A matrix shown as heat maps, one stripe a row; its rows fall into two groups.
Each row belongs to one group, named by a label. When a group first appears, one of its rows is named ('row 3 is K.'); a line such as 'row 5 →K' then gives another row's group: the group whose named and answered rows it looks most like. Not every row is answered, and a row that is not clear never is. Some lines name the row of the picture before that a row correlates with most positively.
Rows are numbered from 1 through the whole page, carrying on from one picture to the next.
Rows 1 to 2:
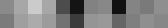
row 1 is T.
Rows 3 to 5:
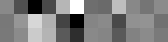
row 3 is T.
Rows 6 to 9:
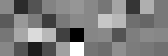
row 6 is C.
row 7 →C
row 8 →T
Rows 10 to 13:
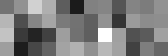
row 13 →C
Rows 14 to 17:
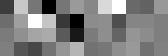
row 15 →T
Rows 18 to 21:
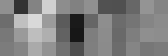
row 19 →T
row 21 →T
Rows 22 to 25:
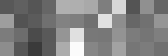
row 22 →C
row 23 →C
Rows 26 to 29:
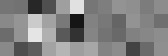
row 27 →T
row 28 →T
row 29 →C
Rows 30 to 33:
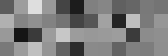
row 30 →T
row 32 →C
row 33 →T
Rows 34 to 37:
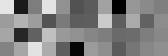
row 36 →C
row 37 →T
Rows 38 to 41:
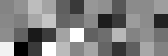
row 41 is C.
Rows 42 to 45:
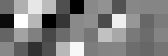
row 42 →T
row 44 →C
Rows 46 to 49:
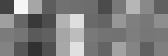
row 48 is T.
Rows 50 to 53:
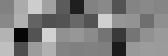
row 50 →T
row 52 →C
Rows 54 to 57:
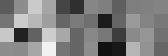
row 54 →T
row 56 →C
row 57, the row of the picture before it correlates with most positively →53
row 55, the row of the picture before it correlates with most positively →50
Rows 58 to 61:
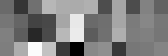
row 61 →T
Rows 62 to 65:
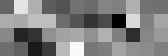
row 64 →C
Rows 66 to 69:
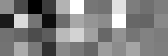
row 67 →C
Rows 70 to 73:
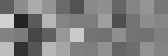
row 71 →C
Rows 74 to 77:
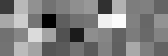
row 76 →T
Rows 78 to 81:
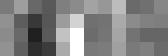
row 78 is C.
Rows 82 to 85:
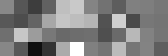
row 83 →C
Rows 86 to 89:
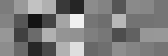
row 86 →T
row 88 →C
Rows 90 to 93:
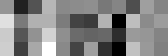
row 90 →C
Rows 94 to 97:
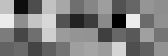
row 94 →C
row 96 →C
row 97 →C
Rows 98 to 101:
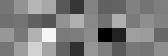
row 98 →T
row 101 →T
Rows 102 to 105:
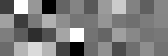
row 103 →C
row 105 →T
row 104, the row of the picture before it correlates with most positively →99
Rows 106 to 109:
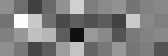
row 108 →T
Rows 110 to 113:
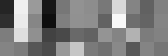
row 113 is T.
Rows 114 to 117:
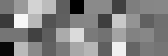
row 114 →T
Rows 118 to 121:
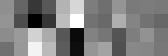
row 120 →T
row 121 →T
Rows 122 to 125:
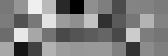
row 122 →T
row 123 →C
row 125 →C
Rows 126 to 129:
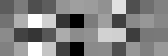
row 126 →C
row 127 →T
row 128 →C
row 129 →T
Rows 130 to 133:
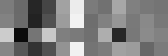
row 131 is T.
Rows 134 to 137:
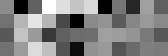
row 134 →C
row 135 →T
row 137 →T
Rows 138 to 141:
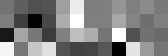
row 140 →C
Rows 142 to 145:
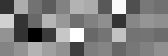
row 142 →C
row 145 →T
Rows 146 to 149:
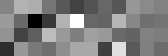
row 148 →C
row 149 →C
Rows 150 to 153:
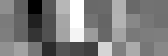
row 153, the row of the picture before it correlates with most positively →146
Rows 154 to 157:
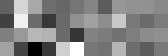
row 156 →T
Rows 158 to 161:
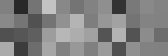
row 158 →C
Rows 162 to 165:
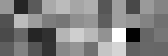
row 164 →C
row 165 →C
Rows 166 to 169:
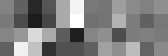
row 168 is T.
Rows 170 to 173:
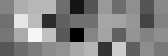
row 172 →T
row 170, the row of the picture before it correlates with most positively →168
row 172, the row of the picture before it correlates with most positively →168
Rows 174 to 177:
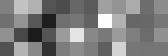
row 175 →C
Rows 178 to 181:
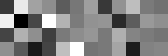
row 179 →C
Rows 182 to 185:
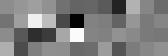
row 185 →C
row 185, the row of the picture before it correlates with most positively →179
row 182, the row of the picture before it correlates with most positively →178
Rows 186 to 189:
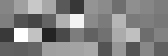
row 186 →T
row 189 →C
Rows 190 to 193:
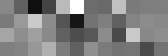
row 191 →T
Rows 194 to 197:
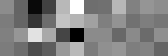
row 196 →T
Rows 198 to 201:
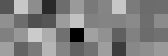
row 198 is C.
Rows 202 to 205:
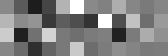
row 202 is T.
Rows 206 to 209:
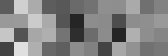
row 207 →T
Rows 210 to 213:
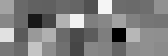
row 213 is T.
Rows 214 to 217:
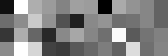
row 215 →T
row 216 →C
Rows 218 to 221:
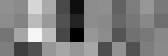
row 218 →T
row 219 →T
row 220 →T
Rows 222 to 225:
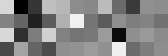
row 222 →C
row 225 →C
